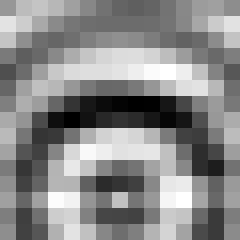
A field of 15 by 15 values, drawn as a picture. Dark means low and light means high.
No row or column stands out. Concentric rings centre on the bottom middle. The top middle is the smoothest part.
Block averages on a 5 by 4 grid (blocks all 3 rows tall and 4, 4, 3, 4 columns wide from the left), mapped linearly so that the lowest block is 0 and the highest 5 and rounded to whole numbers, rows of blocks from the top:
4 2 2 3 | 3 4 5 3 | 2 0 0 2 | 2 4 4 2 | 3 3 3 2
